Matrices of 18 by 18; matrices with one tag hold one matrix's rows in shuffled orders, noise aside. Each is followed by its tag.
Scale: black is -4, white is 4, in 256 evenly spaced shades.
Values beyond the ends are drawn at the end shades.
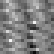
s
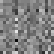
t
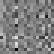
t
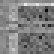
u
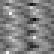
s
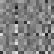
t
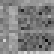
u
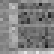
u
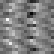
s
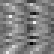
s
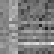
u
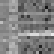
u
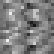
s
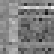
u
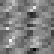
s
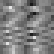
s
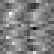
s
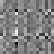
t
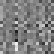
t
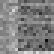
u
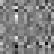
t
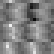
s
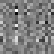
t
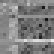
u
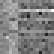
u
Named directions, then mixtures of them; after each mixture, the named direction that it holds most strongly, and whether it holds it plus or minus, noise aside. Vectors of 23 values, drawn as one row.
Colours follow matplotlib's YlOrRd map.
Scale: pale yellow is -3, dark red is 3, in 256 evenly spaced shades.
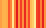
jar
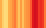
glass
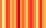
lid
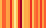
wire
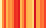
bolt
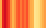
glass, minus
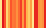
bolt, plus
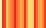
bolt, plus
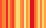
jar, minus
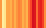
glass, plus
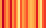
lid, minus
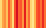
jar, plus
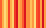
jar, plus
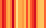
jar, minus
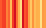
wire, minus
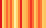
bolt, minus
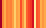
bolt, minus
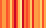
wire, minus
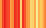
glass, minus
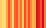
jar, plus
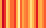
lid, minus
